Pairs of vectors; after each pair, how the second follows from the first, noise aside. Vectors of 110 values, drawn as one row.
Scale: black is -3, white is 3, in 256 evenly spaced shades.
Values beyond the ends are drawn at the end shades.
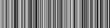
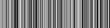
copied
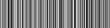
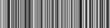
shuffled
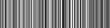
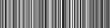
copied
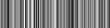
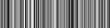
copied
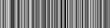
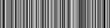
shuffled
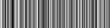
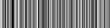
copied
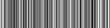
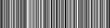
shuffled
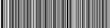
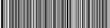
copied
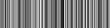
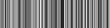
copied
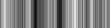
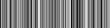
shuffled
